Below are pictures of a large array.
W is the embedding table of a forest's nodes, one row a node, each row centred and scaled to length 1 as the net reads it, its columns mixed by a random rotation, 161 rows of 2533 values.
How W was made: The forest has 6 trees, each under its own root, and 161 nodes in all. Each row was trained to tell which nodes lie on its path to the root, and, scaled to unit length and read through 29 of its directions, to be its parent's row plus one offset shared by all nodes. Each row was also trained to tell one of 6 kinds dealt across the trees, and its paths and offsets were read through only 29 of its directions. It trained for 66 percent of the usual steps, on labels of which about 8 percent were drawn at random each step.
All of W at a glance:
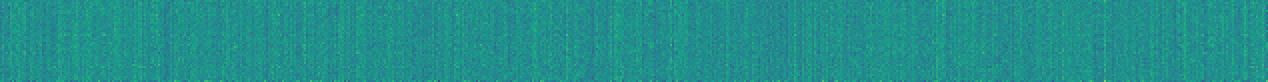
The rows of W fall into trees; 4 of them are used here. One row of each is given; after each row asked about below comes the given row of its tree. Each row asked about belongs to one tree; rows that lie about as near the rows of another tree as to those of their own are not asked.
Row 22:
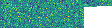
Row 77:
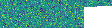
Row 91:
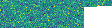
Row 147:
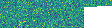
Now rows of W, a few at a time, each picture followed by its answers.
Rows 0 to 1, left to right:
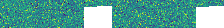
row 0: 77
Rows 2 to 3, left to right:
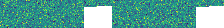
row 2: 91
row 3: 77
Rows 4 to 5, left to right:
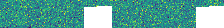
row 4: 91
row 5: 22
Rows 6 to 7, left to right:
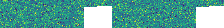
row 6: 91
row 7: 77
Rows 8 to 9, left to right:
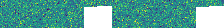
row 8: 147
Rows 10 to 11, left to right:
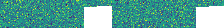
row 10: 91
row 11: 147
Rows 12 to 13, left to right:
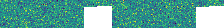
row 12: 77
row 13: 22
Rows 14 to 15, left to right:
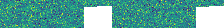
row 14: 77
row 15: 77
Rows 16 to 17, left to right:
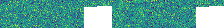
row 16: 22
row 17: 77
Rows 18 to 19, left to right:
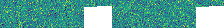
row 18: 147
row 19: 147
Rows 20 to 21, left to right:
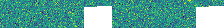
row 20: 147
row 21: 91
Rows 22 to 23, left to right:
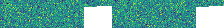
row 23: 22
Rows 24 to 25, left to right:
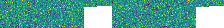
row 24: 147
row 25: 77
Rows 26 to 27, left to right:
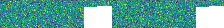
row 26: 22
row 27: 22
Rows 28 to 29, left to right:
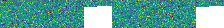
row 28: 77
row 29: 77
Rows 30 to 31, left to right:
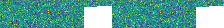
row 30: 77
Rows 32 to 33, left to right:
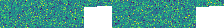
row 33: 77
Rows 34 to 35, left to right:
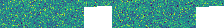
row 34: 91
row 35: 77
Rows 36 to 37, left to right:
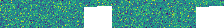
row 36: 22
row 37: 147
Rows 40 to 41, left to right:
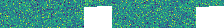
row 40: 77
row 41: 91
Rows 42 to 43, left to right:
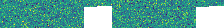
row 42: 77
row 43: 77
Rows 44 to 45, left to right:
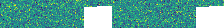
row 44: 77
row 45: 77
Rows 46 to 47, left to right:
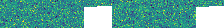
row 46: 77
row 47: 77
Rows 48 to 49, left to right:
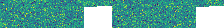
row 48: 91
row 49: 22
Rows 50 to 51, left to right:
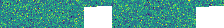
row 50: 91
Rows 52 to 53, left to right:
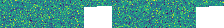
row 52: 91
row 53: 147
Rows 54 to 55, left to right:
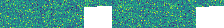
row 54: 77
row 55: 22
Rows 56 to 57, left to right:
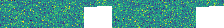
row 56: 22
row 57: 77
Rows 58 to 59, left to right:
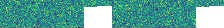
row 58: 147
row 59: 77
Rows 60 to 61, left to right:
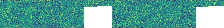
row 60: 77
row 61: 91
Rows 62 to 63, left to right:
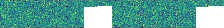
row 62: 77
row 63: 91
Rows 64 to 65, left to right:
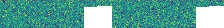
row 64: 22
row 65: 77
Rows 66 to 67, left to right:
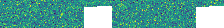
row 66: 147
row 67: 22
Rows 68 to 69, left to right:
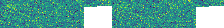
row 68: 22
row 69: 22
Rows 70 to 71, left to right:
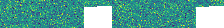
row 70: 77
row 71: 22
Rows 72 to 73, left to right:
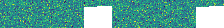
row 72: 22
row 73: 77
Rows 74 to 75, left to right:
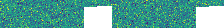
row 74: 77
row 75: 91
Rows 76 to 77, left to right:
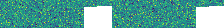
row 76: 91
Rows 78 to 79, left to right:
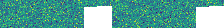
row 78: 91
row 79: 77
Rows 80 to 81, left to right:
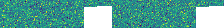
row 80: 77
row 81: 147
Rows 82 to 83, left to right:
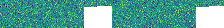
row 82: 147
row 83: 22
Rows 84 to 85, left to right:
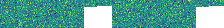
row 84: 147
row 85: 91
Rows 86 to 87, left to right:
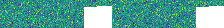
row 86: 22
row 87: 91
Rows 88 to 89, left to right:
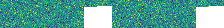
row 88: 91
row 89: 91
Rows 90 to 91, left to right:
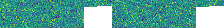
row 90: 77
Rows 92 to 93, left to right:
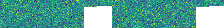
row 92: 91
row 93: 147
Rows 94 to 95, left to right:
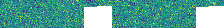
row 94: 22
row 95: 91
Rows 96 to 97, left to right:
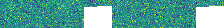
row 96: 22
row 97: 22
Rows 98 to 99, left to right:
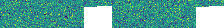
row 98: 22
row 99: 91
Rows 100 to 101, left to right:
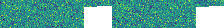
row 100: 77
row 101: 22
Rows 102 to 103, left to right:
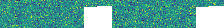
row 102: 77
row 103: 91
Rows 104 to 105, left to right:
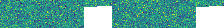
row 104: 77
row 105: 91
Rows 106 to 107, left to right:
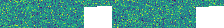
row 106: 77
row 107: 91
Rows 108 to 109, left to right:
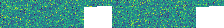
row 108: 77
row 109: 147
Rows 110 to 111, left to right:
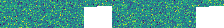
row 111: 22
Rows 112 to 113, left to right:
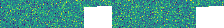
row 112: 147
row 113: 91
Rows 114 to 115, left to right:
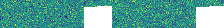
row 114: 22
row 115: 77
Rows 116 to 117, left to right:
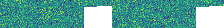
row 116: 91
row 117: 77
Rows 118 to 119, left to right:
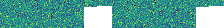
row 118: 77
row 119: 91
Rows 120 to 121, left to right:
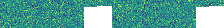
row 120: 77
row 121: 77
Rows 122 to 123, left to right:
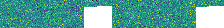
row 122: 77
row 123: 91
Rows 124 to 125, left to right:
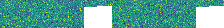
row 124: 22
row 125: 77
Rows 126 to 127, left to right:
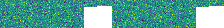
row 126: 22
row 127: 91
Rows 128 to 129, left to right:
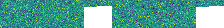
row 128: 91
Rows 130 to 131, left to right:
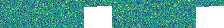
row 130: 147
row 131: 77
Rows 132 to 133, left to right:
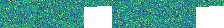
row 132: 77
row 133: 22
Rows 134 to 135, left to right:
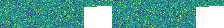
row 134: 22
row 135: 22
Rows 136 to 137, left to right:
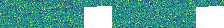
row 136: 91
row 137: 91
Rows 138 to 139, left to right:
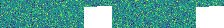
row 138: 147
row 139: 91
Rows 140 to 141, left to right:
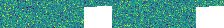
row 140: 22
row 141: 22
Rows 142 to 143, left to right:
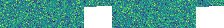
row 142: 91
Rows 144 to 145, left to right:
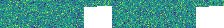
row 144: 22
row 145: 22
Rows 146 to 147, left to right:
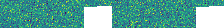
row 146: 147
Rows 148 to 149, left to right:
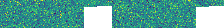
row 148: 147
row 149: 22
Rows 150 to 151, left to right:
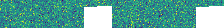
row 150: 22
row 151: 147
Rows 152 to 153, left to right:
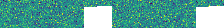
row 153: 91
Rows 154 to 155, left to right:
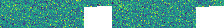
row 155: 22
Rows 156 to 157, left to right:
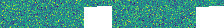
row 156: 77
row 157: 91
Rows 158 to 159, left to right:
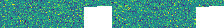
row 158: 22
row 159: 77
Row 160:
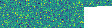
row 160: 91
